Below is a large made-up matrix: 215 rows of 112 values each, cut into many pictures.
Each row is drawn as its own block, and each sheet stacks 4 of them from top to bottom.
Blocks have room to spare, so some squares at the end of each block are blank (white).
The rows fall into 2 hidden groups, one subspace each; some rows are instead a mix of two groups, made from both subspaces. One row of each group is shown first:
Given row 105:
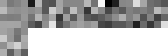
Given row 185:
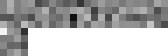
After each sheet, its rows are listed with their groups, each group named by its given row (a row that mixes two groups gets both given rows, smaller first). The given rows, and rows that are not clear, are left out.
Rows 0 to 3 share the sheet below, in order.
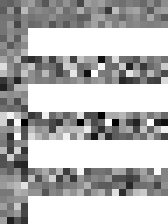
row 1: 185
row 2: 105
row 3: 105
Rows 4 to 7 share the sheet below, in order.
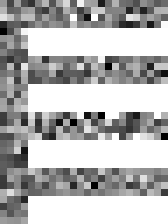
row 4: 185
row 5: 105
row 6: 105
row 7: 185
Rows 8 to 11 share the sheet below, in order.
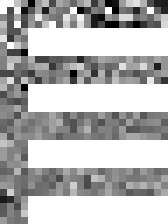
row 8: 105
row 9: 185
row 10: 185
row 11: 185
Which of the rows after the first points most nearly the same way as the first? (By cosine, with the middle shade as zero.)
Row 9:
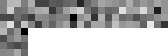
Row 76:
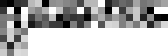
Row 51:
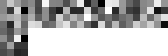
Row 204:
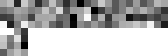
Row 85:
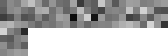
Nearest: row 85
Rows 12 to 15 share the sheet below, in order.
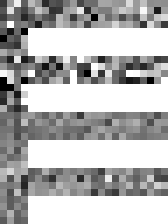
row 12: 185
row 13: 185
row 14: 105
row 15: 105
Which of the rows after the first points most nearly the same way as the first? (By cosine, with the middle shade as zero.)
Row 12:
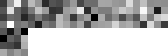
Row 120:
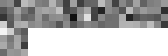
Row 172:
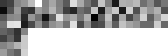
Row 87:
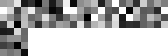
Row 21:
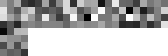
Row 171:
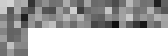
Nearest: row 172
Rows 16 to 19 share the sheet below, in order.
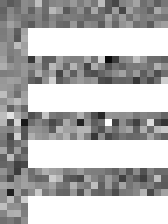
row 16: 105 and 185
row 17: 105
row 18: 105
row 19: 185
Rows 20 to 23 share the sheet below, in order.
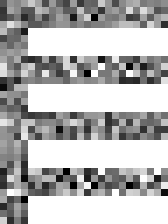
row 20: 185
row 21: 185
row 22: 105 and 185
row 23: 105 and 185
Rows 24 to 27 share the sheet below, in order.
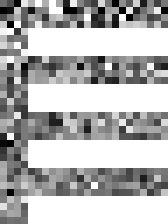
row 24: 185
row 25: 105
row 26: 185
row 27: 185
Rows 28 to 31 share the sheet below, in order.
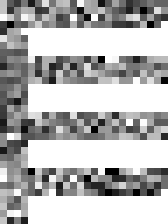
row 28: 185
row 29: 105
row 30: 185
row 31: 105
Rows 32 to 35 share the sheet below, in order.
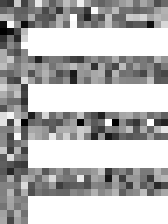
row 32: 185
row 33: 185
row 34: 105
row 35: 105
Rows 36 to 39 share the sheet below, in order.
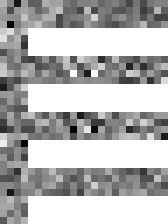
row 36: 185
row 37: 185
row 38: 185
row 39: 105 and 185
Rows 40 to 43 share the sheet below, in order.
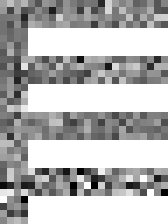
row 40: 105
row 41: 105
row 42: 185
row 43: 185
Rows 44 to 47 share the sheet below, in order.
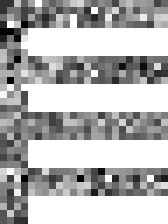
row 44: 185
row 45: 185
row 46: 185
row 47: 105
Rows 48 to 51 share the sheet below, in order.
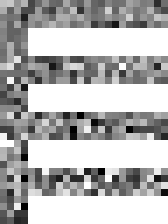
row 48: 105
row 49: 185
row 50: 185
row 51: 105
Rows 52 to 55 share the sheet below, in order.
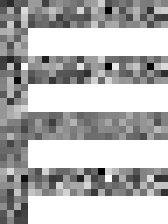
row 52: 105
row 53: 105
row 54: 105 and 185
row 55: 105
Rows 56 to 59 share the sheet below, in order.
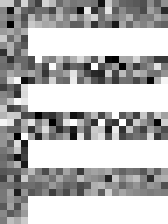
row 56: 105 and 185
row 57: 105 and 185
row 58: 185
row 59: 105
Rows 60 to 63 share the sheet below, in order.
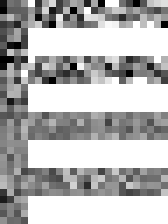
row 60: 105
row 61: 105
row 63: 185
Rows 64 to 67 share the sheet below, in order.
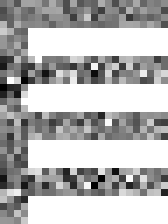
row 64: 185
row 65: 185
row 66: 105
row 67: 185
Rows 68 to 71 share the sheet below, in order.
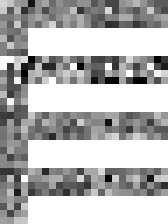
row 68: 105
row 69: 105
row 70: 105
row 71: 105
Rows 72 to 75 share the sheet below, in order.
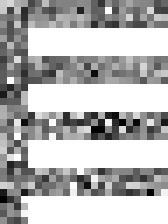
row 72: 105
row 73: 185
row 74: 105 and 185
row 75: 185
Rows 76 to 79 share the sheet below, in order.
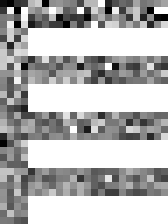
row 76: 105
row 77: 105
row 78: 185
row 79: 105
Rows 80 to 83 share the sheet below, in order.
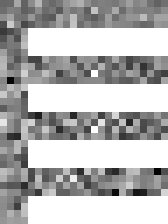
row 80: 185
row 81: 185
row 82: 185
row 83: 105
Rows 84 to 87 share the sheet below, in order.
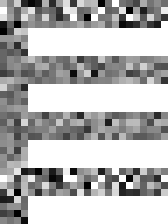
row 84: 185
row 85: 185
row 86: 105
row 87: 185
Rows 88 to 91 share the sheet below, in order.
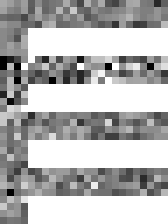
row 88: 105
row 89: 105
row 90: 105
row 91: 185
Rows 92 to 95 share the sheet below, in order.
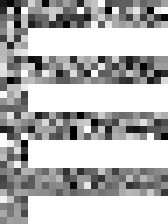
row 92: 105
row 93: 185
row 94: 185
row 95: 185
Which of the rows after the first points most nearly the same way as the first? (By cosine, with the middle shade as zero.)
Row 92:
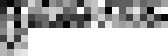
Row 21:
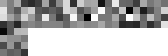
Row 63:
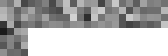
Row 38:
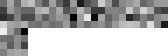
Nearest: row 38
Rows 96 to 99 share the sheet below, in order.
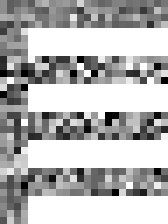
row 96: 185
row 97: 185
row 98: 105
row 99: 105
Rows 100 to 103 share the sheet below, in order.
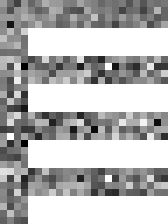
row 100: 185
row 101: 105
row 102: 185
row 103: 105
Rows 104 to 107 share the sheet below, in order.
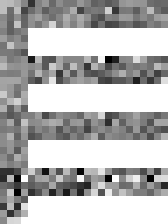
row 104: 105
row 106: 105
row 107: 105
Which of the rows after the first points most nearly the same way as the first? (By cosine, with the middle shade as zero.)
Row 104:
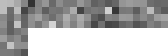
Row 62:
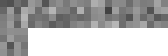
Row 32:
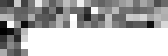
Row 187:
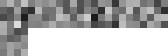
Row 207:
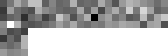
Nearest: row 187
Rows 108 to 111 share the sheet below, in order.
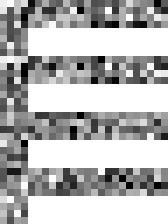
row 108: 105
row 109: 105
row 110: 185
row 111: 105 and 185
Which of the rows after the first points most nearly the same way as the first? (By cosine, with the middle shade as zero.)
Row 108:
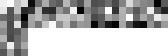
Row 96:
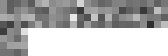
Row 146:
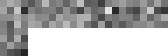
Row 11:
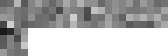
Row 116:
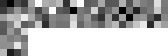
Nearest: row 146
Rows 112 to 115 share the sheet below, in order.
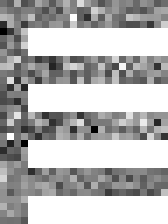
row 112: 185
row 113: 185
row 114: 185
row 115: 105 and 185
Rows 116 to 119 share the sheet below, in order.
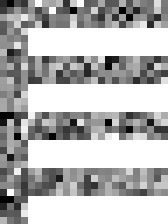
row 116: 105 and 185
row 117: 105
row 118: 105
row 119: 185
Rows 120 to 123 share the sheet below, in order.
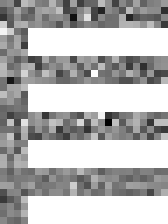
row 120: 185
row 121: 185
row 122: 105
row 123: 185
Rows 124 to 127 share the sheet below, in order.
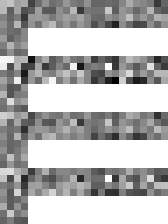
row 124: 105
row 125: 105
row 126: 105
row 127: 105
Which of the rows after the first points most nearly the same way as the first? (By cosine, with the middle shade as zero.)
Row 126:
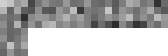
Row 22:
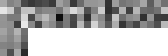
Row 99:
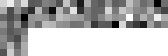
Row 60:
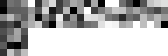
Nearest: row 99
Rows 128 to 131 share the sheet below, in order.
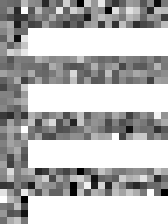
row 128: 105
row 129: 185
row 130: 105
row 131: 185
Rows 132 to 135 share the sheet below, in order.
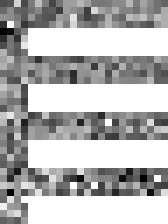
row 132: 185
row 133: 185
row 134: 105
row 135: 185
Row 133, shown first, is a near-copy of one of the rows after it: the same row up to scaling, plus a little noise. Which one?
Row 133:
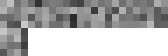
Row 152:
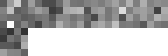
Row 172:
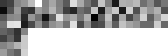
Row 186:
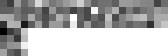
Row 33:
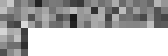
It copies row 33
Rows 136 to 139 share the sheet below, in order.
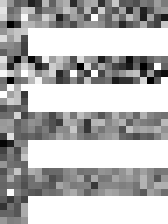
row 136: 185
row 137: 185
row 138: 185
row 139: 185
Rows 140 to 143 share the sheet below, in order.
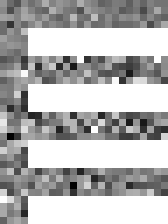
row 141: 105
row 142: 185
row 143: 185
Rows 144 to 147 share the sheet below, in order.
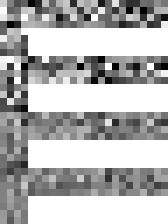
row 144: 185
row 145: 105
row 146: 105
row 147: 105
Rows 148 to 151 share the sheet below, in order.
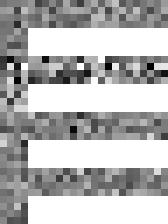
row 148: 105 and 185
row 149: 105
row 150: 185
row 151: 105
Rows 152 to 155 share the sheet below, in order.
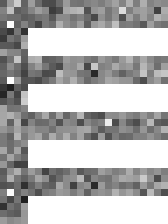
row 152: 185
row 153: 185
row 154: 105
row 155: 185
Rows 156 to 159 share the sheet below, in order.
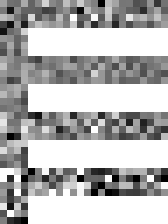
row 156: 105 and 185
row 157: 185
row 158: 185
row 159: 105
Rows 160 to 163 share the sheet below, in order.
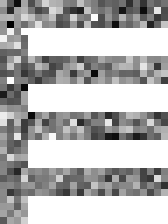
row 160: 185
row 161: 185
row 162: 105
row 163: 105 and 185
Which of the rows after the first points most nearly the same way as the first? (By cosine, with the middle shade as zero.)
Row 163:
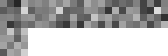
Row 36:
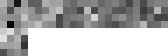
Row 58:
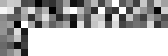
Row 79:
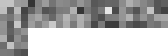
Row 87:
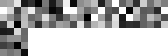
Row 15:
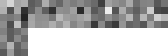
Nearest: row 36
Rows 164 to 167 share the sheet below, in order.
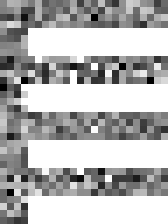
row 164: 105 and 185
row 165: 185
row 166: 185
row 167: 105 and 185
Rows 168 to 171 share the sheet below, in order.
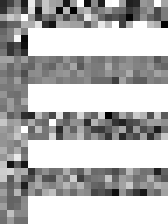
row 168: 105
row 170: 105
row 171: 105
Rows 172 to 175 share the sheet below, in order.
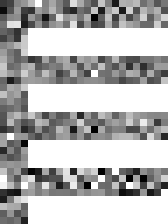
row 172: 185
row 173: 185
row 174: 185
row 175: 185
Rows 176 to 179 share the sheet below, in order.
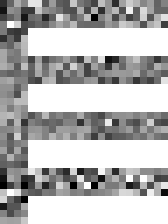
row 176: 185
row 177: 105
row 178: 105
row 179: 185
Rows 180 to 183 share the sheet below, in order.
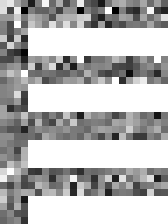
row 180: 105
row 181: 105
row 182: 105
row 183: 105 and 185
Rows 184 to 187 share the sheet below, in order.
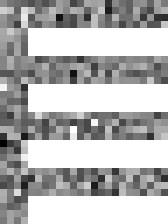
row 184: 105 and 185
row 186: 185
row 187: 105 and 185
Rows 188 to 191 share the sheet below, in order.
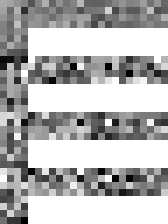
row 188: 105
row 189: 105
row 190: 105
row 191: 105 and 185
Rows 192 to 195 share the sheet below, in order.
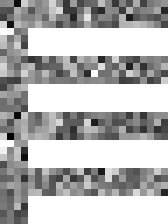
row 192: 185
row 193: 185
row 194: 185
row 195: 105
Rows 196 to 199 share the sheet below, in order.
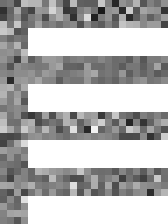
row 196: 185
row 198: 185
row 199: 185
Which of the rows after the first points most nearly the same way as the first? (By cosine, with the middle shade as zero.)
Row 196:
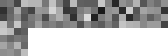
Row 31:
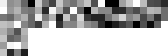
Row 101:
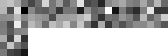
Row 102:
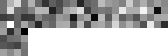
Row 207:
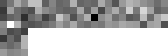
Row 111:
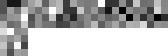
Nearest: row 207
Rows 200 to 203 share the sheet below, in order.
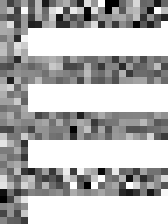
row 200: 105
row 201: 185
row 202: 185
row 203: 185
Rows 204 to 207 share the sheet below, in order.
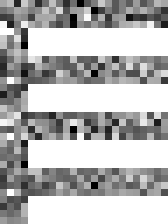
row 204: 185
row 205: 185
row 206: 105 and 185
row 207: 185
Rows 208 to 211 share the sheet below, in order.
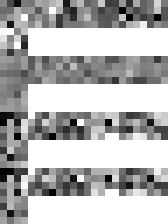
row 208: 105 and 185
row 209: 105
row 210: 105
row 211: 105
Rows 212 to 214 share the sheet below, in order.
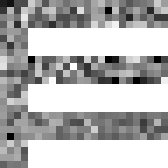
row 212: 105
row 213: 105
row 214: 185
